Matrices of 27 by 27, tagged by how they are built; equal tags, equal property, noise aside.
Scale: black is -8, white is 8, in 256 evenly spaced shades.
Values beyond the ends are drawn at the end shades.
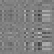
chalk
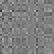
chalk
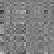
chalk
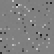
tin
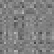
chalk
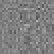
chalk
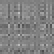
chalk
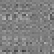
chalk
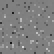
tin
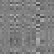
chalk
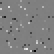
tin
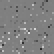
tin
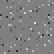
tin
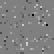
tin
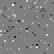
tin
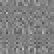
chalk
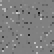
tin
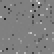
tin
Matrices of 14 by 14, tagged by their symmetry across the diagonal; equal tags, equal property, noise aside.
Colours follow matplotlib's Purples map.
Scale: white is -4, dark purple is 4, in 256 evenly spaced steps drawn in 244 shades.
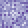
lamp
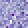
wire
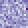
wire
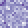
lamp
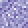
lamp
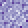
lamp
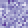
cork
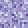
cork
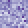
wire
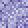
lamp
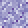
lamp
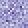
lamp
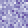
wire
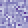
cork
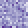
cork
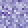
wire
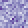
wire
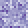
cork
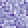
cork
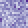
wire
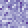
cork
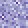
cork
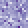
cork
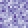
wire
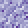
lamp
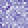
lamp
